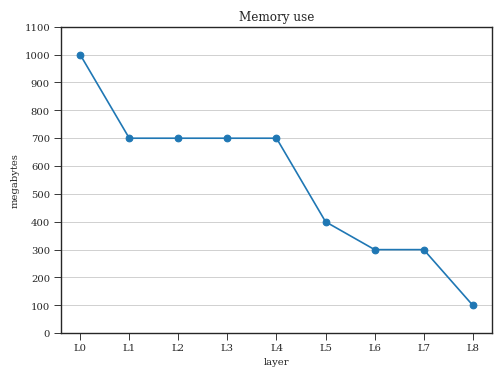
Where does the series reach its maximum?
L0
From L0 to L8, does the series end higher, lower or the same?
lower
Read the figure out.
Title: Memory use
x-axis: layer, ticks L0 L1 L2 L3 L4 L5 L6 L7 L8
y-axis: megabytes, ticks 0 100 200 300 400 500 600 700 800 900 1000 1100
Values:
1000 700 700 700 700 400 300 300 100
